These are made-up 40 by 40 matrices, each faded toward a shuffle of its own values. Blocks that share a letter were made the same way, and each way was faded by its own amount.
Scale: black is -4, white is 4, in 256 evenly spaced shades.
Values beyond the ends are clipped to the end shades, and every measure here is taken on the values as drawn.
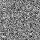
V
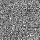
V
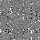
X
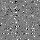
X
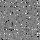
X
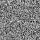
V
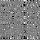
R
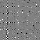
R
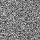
V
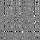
R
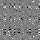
R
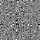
X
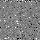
X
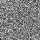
V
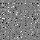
X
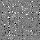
X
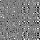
R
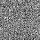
V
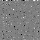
X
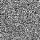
V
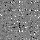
X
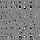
R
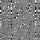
R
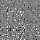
X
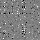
X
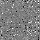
X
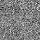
V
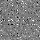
X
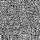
V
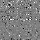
X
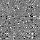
X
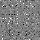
X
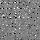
X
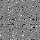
X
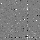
X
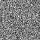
V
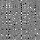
R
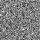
V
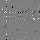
R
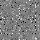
X
